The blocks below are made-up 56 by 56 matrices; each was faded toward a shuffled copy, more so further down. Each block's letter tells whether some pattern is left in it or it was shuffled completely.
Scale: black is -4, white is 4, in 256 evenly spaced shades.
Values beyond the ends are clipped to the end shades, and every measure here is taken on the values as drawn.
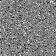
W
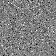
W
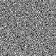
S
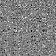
S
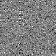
S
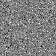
W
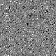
S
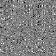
S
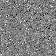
W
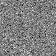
W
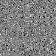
S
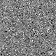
W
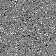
W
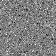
W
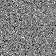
W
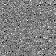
S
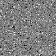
S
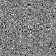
S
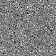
S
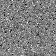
W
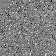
W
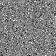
W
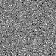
S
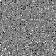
S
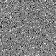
S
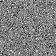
W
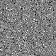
S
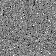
W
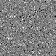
S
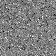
W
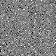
S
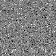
S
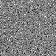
S
